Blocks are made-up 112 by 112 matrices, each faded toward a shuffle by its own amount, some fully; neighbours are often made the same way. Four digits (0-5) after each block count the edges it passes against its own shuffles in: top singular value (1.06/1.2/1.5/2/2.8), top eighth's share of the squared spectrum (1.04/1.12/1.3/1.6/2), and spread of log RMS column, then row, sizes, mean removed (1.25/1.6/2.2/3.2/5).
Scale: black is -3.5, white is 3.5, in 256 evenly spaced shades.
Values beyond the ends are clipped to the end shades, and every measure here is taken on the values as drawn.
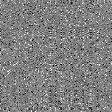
4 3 2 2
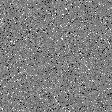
2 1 0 0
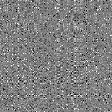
5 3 2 2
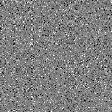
4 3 1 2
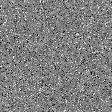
2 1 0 0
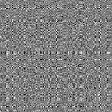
5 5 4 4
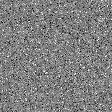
2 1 0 0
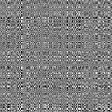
5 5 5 4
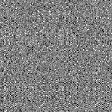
4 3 2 2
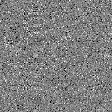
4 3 1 1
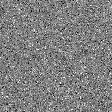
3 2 0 0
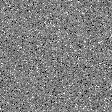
1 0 0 0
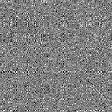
5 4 3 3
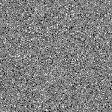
4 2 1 1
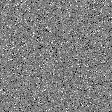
0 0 0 0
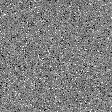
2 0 0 0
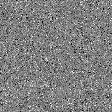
3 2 0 0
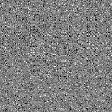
4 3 2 2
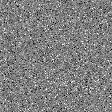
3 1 0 0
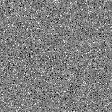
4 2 1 1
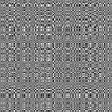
5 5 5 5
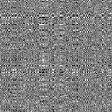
5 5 3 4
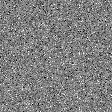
2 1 0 0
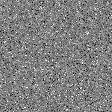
0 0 0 0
